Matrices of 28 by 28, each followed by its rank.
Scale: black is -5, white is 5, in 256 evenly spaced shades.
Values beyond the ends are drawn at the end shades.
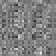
three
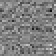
five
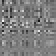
three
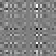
two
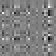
two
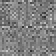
five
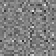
five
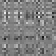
three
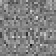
five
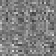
five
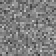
full rank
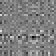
three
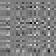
two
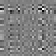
two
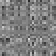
three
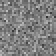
full rank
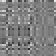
two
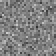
full rank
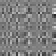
two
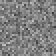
full rank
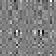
three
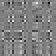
two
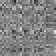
five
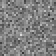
full rank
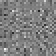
five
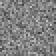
full rank
